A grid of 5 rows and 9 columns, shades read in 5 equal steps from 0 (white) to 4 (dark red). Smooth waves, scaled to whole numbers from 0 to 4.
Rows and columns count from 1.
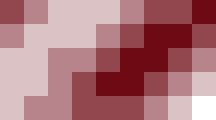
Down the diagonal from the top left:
3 1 2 3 3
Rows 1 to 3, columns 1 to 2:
3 2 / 2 1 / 1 1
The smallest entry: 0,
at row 5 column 9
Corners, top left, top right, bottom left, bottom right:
3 4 1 0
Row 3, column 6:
4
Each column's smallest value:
1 1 1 1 1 2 2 1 0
